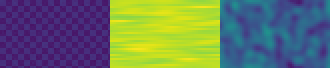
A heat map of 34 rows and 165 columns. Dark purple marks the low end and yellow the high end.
It is made of 1 by 3 panels. Panel 1,1: very low, checkered, faint in contrast. Panel 1,2: very high, streaked across, faint in contrast. Panel 1,3: low, blotchy.
